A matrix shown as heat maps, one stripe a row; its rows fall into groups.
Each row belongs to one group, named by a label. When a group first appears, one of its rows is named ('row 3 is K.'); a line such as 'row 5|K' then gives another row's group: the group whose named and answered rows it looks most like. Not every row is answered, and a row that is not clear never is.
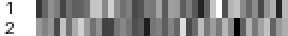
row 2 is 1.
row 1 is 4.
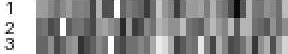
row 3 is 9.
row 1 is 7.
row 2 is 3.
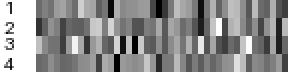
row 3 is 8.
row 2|4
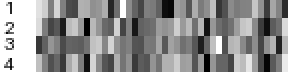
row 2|8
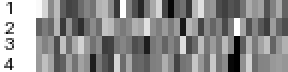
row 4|7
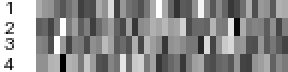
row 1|9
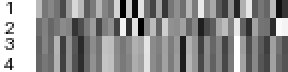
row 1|8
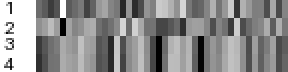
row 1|3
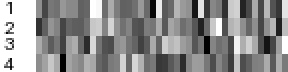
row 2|4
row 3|8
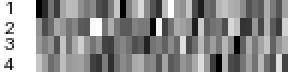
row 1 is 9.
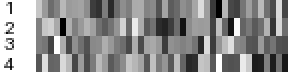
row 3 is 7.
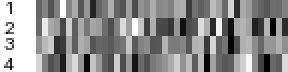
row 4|8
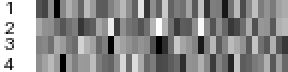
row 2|9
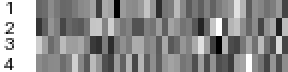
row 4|8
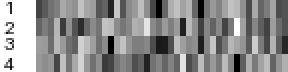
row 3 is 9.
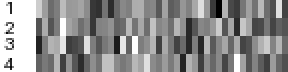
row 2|3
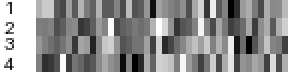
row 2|9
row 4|3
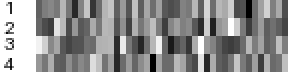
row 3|9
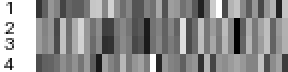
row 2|1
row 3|1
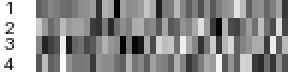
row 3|3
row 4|3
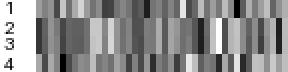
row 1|1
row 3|4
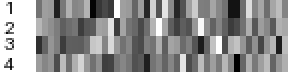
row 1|7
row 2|9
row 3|4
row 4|1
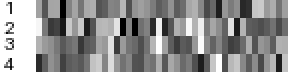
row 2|8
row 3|9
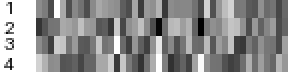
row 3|7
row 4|9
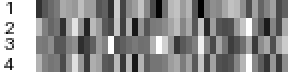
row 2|8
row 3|9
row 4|8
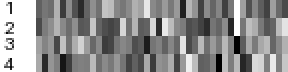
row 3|1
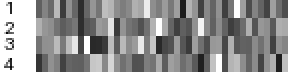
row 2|9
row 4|4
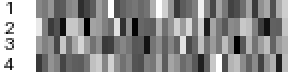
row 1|9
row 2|8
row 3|1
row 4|4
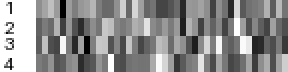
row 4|9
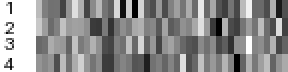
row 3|8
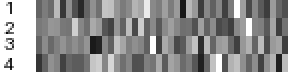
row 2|8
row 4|4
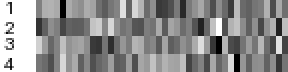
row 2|4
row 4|3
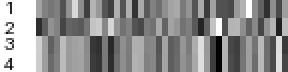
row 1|8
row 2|4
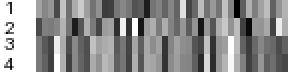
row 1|1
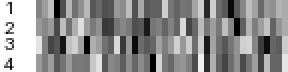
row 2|1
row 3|8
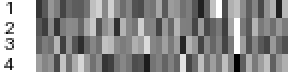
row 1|4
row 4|1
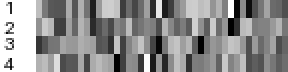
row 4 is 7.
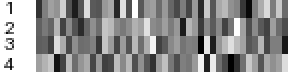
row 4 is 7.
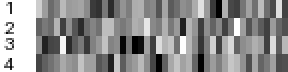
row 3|3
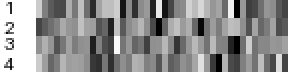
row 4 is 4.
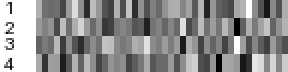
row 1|8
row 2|1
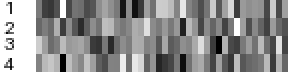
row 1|3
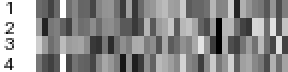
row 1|3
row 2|3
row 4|3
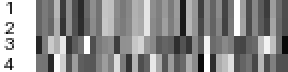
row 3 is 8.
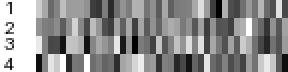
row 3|8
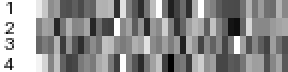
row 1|9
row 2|7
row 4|9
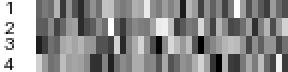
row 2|9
